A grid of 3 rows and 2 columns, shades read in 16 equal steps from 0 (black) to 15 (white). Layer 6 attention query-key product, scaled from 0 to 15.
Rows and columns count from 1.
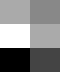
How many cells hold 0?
1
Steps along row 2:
down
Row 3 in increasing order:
0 4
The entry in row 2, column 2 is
10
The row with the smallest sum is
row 3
